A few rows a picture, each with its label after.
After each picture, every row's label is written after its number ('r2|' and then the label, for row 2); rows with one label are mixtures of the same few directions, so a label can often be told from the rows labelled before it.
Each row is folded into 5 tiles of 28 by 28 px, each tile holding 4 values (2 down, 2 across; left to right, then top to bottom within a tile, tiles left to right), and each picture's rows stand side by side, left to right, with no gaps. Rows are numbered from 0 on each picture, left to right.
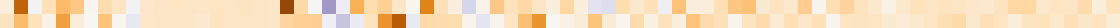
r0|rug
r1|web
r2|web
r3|web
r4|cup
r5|cup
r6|web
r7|cup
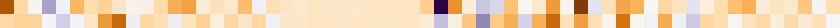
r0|web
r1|cup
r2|rug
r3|rug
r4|rug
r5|cup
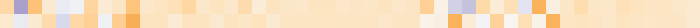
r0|rug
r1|cup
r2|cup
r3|cup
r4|rug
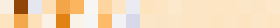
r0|rug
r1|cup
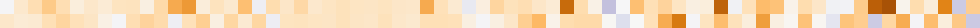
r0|web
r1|cup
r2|rug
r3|web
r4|web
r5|rug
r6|cup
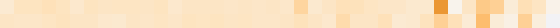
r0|web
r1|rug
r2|rug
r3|rug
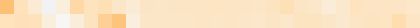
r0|web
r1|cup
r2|web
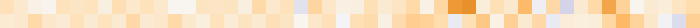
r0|cup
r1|cup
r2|rug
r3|cup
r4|web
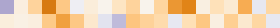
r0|web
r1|cup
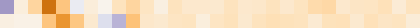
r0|web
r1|rug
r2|cup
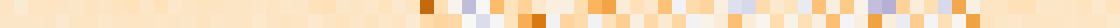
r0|rug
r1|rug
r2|cup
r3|web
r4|cup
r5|cup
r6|cup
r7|cup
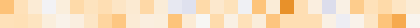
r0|web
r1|cup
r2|web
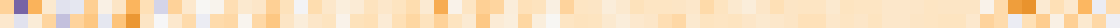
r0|rug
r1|rug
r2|rug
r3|rug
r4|web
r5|web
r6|web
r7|cup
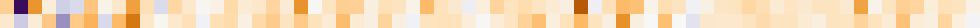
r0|rug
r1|rug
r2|rug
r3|web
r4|rug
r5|web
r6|rug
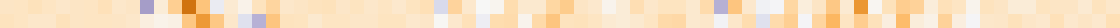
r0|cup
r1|web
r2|cup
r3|rug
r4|web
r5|rug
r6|rug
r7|cup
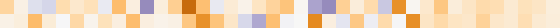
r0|cup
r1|web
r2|cup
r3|rug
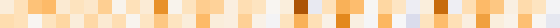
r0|cup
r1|rug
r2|rug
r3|rug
